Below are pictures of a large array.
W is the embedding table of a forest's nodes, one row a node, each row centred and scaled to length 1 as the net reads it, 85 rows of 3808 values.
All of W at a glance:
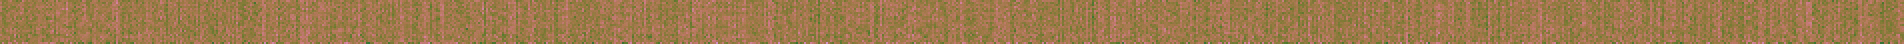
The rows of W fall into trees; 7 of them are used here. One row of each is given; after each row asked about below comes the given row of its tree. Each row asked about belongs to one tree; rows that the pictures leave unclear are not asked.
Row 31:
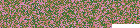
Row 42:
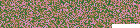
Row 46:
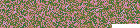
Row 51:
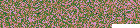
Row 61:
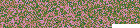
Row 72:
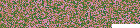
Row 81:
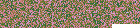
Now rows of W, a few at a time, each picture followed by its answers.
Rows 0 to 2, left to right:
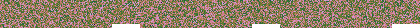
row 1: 61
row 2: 81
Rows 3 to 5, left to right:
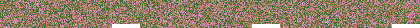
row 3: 81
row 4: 31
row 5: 51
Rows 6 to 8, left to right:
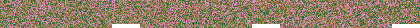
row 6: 46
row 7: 46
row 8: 61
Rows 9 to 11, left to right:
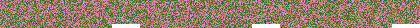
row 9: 46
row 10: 42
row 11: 31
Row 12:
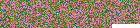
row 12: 42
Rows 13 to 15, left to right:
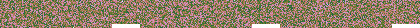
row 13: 51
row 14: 61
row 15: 46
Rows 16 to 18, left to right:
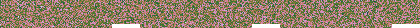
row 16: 42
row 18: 31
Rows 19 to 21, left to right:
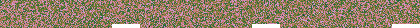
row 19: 42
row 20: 46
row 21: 31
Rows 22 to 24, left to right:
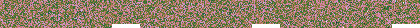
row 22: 31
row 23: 46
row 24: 46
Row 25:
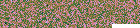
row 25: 51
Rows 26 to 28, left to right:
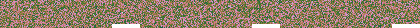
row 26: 42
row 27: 61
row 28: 42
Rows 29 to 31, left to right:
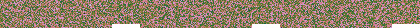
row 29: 61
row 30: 61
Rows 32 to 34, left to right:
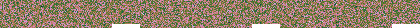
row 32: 31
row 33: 81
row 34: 72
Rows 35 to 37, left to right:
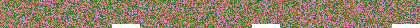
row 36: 31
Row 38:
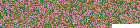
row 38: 81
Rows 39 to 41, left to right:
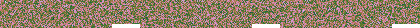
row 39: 31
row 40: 51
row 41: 61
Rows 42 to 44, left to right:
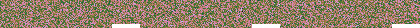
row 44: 42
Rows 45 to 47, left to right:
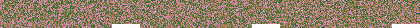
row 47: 72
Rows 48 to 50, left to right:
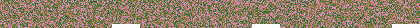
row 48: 31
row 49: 51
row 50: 46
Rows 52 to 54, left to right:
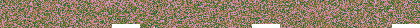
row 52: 51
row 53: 72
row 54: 46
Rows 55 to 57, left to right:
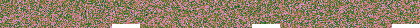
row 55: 81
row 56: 61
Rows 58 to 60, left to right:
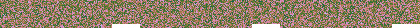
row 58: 81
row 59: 81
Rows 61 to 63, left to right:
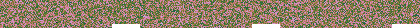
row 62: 81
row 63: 61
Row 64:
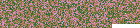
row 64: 51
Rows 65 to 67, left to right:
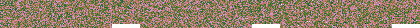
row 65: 81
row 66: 61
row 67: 51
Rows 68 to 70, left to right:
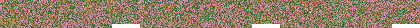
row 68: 31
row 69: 31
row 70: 51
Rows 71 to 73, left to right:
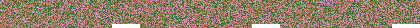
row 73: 31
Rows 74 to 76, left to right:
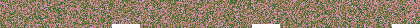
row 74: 72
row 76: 51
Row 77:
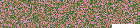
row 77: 31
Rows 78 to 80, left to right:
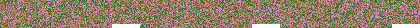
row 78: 81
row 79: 42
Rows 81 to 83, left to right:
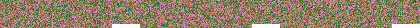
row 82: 31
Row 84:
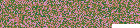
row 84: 61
